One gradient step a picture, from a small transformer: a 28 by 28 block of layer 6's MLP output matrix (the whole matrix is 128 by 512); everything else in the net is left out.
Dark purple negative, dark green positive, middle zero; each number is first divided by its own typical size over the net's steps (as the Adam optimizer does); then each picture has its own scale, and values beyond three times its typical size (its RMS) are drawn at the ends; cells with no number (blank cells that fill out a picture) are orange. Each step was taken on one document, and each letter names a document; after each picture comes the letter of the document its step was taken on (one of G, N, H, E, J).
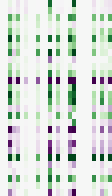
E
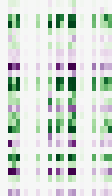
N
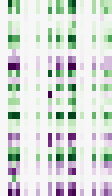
N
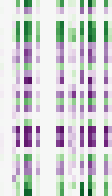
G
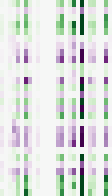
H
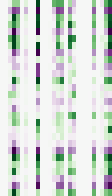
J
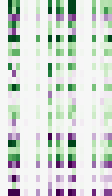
N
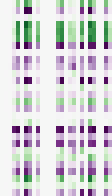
G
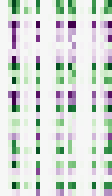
J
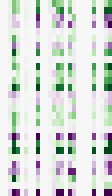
J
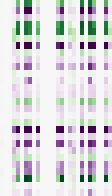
G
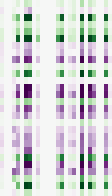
G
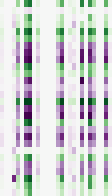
G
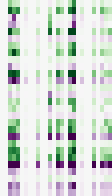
N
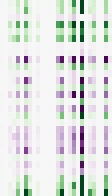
H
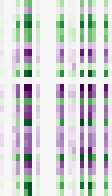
G
